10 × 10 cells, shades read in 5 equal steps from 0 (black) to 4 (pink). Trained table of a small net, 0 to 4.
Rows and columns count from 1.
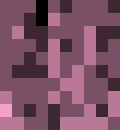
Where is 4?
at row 9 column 1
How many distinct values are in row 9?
4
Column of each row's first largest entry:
1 5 2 5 5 5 6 1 1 1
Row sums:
16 18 18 19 21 18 21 24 21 25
